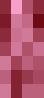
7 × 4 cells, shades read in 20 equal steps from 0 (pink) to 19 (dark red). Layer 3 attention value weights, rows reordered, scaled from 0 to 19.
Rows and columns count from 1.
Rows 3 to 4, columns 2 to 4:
6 5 12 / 5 10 6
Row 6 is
8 16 13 11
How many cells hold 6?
2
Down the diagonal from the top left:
15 5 5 6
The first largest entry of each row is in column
1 4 1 1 2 2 2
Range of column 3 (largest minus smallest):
8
